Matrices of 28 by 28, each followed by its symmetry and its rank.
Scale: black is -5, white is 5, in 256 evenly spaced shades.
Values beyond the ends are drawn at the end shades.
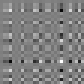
symmetric, rank one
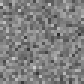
neither, full rank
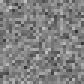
neither, full rank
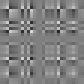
symmetric, rank one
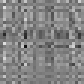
neither, rank three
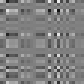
neither, rank one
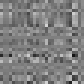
neither, rank two
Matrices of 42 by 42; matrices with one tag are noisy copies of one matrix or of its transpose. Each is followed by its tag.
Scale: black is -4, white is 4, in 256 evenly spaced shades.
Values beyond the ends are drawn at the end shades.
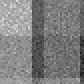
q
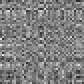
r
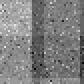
q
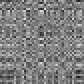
r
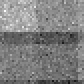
q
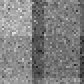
q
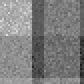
q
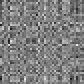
r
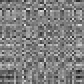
r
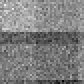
q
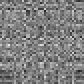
r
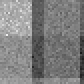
q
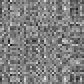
r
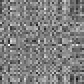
r
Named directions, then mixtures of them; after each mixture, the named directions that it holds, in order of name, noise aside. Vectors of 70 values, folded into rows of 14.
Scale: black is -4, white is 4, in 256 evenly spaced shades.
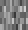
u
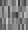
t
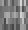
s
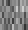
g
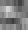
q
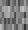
g, q, u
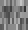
q, u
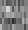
g, q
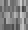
s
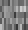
g, u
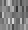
g, u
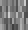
s, t, u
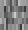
t, u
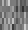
g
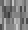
q, s, u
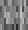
s, u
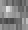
q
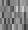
g
